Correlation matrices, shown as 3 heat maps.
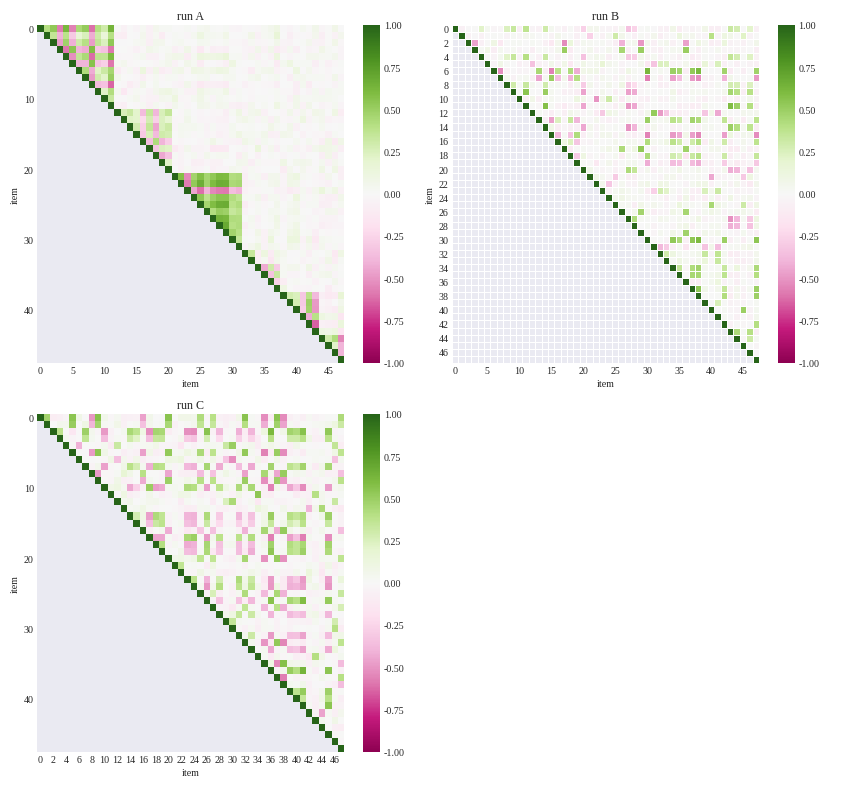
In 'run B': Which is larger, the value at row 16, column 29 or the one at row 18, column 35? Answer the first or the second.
the second
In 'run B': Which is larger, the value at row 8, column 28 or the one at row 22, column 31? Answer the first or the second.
the second
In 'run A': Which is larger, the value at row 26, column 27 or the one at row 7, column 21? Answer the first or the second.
the first
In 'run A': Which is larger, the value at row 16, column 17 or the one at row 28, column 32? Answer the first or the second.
the second
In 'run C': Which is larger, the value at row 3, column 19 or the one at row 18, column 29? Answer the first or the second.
the first
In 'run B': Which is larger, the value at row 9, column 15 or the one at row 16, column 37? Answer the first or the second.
the second
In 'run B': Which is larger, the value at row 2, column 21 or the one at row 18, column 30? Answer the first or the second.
the second
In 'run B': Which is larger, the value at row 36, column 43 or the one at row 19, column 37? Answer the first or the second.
the first
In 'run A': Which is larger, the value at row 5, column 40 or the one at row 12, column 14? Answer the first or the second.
the second
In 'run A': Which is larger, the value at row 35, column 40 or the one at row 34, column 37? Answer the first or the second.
the first
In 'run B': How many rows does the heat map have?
48
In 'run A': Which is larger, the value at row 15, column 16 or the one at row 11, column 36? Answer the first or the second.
the second
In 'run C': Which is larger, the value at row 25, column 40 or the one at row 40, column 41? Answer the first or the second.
the second
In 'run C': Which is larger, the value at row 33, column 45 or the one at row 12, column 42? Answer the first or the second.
the second
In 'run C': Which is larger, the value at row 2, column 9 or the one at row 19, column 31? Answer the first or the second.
the first
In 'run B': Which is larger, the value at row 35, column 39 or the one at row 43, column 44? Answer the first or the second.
the second
